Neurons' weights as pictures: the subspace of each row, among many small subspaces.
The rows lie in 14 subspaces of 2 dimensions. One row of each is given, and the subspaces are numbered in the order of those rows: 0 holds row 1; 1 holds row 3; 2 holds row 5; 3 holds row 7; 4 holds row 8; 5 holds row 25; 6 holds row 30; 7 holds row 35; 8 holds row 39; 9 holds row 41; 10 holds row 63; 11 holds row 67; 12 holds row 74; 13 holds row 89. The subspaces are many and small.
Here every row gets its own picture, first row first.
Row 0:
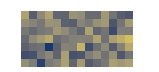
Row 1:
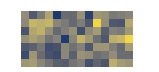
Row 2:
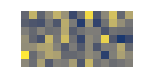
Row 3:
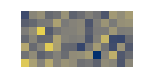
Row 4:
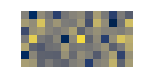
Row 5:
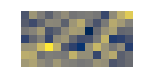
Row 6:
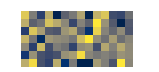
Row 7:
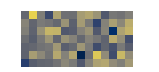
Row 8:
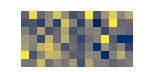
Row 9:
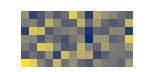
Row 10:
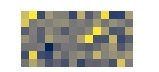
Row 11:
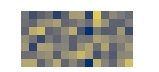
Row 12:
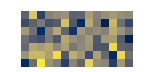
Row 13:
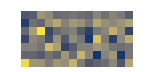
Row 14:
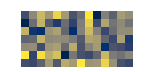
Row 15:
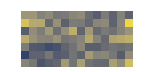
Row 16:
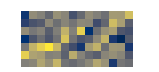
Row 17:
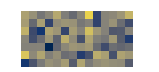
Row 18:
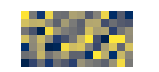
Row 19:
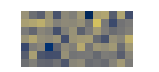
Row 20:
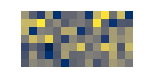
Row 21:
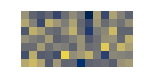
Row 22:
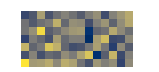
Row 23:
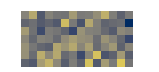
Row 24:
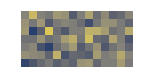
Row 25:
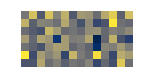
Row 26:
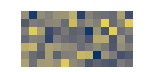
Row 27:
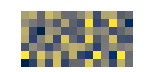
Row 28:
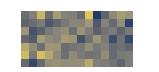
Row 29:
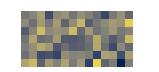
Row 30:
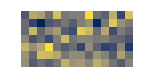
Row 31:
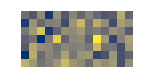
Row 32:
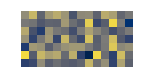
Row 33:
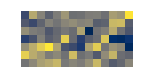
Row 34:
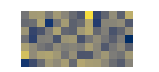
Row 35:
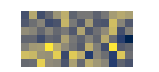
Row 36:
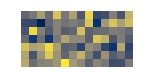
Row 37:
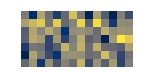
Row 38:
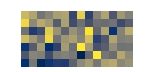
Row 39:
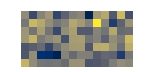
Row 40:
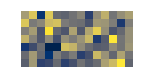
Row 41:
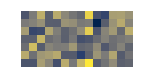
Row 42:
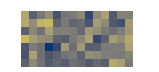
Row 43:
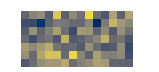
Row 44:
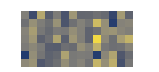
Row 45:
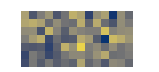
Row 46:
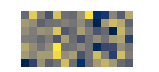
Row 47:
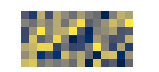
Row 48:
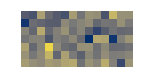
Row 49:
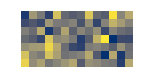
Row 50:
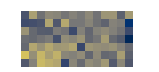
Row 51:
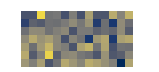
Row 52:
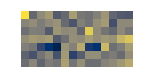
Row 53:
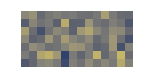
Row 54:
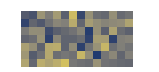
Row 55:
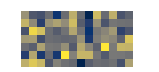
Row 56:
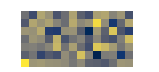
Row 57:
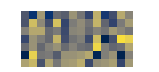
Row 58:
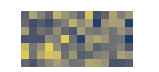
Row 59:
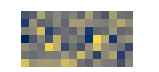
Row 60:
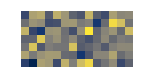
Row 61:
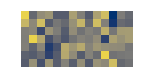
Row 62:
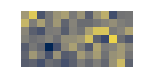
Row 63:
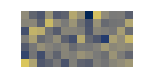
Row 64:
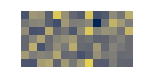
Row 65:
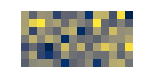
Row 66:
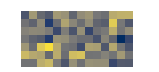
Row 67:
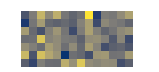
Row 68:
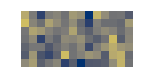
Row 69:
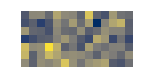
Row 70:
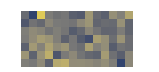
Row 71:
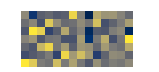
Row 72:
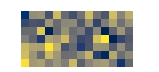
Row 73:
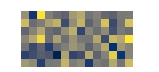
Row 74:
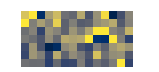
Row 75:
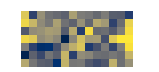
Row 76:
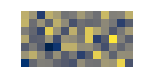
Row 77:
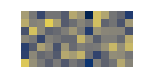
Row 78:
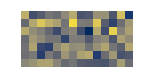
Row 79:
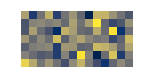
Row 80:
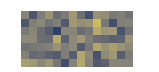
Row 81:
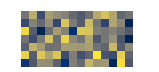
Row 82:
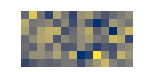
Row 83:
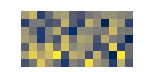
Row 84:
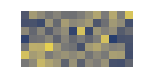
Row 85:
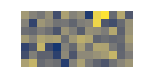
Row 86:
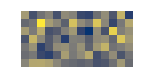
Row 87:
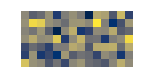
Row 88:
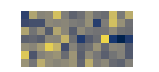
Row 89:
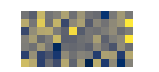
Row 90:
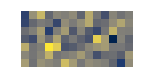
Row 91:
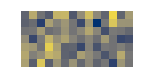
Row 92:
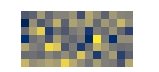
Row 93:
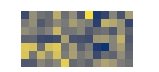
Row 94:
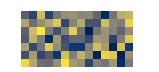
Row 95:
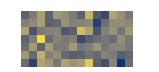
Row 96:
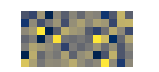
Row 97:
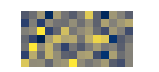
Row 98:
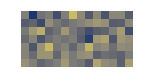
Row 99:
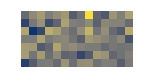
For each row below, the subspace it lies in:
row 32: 1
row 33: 2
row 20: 6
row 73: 7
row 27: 1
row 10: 9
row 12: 7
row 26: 6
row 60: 9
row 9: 12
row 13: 0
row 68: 11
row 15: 13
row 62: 12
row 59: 0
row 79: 3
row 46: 3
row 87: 8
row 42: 0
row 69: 0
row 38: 8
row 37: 4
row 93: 3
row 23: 13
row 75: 2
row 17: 10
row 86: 6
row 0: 7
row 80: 3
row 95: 9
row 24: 12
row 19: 8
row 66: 7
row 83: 7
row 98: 9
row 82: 3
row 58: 0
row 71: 12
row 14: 11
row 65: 6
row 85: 3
